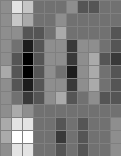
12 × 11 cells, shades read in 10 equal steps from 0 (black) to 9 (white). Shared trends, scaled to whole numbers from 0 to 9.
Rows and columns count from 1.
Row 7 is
5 3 1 3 5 5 2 5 6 4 3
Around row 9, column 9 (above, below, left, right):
5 4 4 4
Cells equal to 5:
30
